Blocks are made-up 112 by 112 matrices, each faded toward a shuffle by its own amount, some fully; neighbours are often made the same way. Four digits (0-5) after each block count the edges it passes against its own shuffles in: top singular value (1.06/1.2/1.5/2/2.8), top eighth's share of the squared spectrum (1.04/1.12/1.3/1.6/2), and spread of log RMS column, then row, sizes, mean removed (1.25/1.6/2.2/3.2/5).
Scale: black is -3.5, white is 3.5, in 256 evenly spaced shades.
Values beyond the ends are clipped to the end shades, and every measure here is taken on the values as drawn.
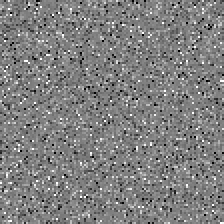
0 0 0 0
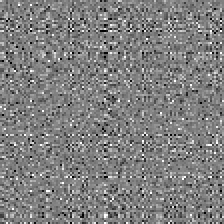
5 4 3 3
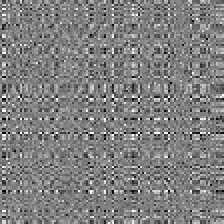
5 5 4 4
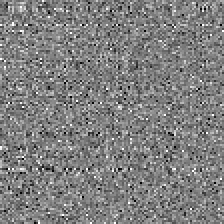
4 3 2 2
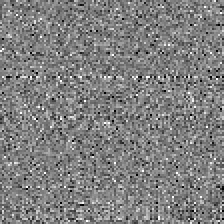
4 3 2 2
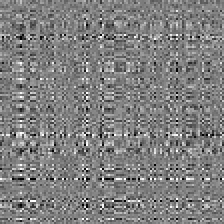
5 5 4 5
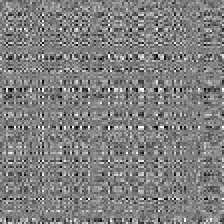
5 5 4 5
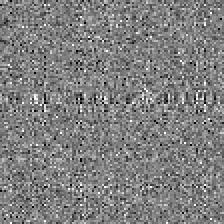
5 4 2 3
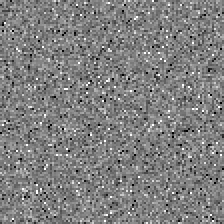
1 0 0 0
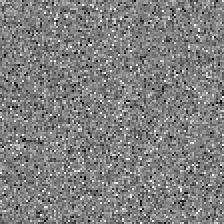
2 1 0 0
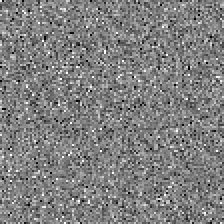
3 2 0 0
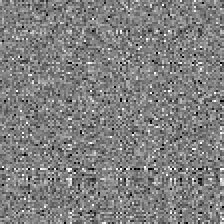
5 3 2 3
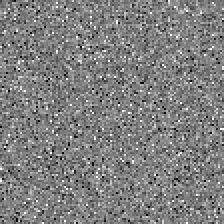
0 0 0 0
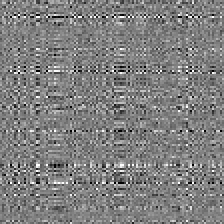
5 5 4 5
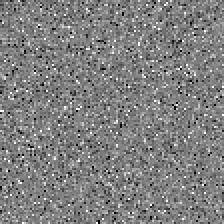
0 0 0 0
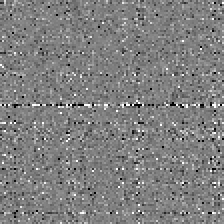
3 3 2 3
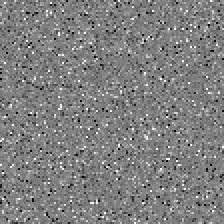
0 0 0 0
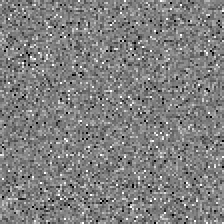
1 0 0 1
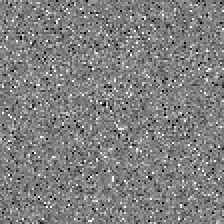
0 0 0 0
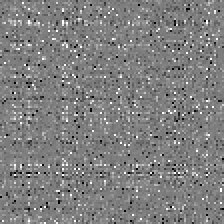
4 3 2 2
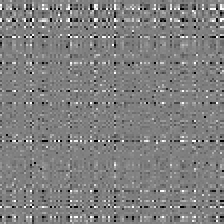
5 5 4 4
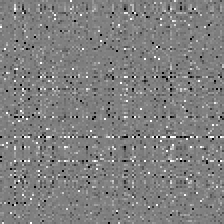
5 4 2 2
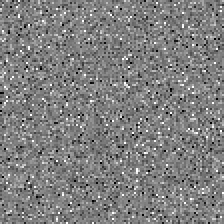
2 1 0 0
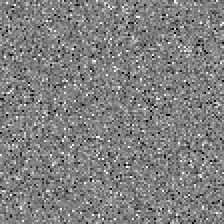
2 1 0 0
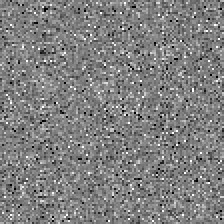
3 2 1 1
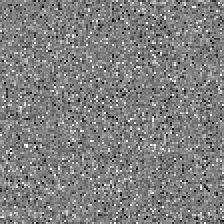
3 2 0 0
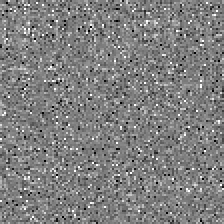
3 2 1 1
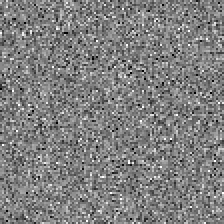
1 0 0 0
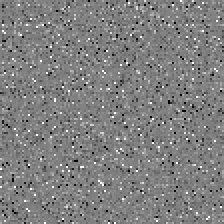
2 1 0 0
